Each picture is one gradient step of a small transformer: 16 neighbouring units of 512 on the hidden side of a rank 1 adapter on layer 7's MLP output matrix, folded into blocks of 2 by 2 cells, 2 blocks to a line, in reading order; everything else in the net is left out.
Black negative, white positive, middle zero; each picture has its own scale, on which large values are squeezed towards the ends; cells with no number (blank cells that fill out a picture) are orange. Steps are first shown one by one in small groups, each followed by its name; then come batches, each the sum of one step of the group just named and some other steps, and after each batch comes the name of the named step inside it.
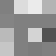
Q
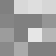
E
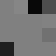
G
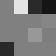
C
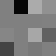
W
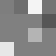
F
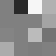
W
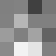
G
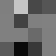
C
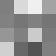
F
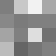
W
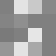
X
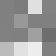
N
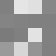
X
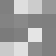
X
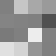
X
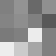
X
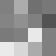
X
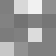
X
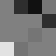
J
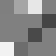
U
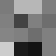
U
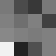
J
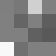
U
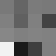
J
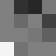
J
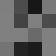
J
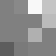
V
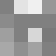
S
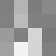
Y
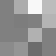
V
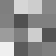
Y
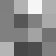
V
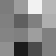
V
